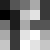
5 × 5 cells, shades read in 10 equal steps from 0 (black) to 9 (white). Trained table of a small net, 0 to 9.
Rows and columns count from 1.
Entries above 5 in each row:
1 2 1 4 4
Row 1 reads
1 3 4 6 2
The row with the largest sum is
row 5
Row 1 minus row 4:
-5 1 -4 -3 -4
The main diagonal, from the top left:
1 1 6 9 7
